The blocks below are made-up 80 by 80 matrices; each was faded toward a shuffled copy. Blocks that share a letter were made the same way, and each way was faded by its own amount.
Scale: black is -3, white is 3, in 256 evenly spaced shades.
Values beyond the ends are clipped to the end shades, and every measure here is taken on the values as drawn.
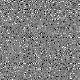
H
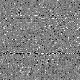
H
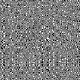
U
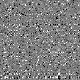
H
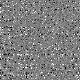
H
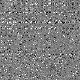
H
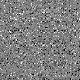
H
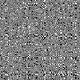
U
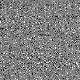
H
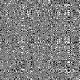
U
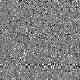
H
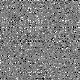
H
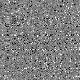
H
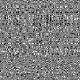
U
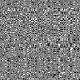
U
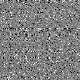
H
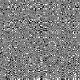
U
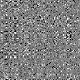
U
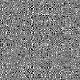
U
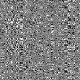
U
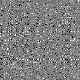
H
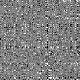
U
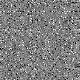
H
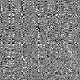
U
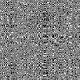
U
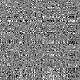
U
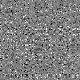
H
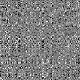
U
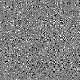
H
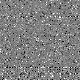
H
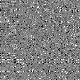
H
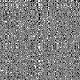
U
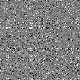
H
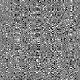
U
